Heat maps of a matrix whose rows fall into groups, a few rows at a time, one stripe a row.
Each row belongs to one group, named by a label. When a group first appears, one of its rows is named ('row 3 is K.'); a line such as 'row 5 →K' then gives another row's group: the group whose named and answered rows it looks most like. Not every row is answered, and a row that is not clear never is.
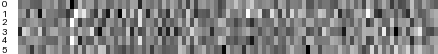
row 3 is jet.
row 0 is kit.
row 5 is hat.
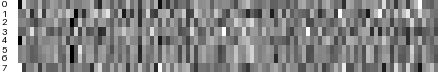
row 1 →hat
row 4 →jet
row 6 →kit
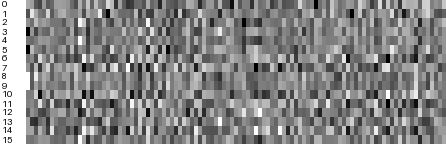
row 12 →kit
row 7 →hat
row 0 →hat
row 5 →jet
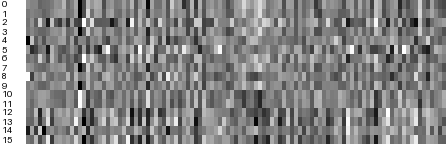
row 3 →kit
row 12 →hat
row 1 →kit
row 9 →kit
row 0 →kit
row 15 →hat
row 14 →jet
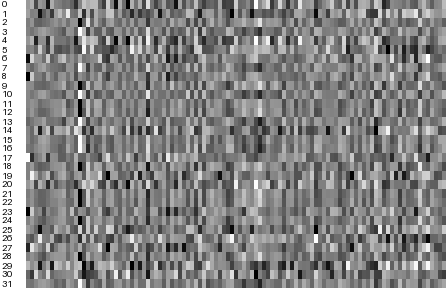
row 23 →jet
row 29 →hat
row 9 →kit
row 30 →hat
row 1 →hat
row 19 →jet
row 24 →kit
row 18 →kit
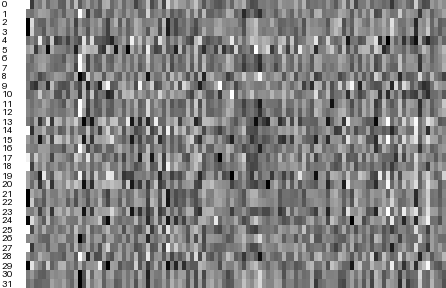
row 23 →hat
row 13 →hat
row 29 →jet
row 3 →jet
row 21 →jet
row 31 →kit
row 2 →jet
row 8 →kit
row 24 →jet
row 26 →kit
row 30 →kit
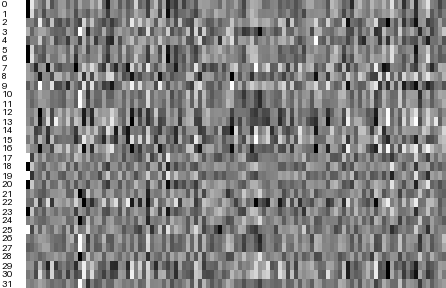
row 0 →jet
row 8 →hat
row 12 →hat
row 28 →kit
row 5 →jet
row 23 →jet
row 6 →jet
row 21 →kit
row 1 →jet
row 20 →jet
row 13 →hat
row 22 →hat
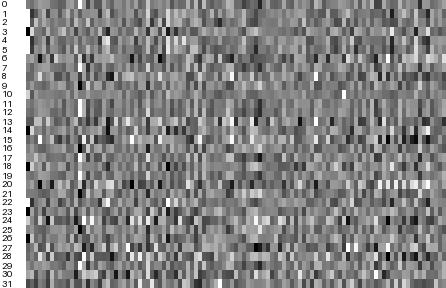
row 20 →hat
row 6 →hat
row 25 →kit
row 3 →jet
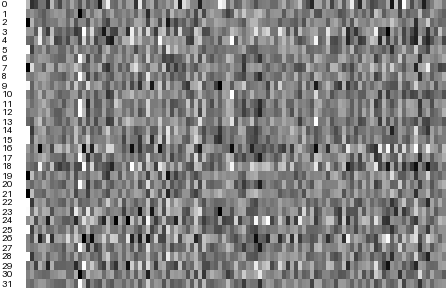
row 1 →kit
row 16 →hat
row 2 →jet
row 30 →kit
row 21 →jet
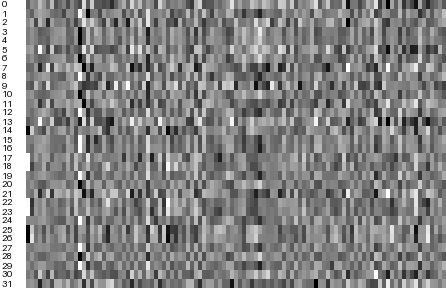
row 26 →jet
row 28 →kit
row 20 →kit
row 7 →hat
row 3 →kit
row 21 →hat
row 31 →hat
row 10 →kit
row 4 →kit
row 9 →hat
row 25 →jet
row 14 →jet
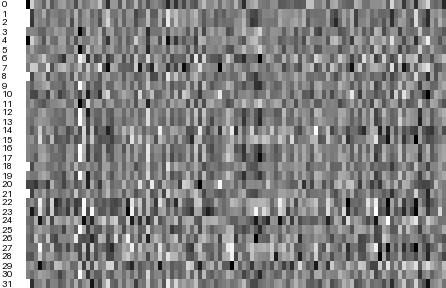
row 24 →hat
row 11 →kit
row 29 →hat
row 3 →kit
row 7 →jet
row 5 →kit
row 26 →hat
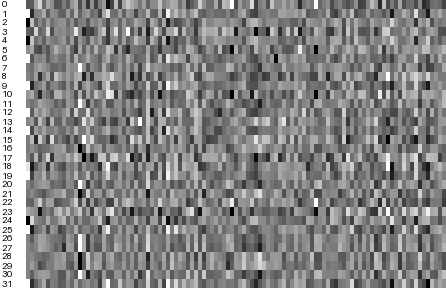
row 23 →hat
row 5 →hat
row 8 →hat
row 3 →hat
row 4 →jet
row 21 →kit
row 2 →jet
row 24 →jet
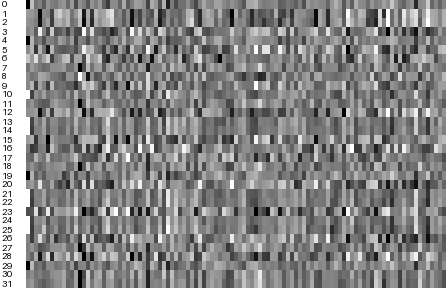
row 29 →jet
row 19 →jet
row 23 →hat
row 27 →kit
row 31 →kit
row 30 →kit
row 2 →hat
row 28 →hat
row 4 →jet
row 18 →kit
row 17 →hat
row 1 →hat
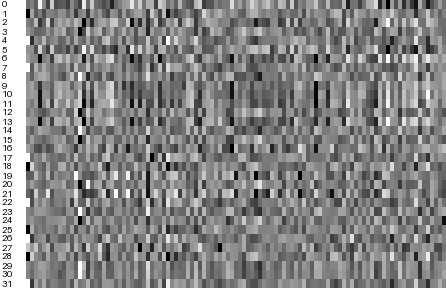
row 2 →hat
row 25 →jet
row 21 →hat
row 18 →jet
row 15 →kit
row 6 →hat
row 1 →jet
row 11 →hat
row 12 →kit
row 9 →hat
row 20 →kit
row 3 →kit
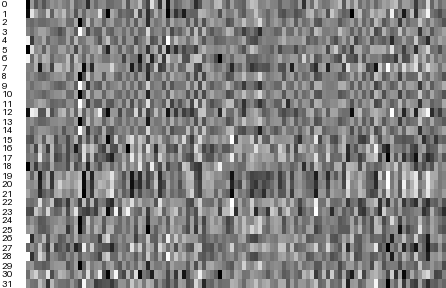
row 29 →kit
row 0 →jet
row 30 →jet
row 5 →jet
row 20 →hat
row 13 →kit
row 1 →jet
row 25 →kit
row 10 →kit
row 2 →kit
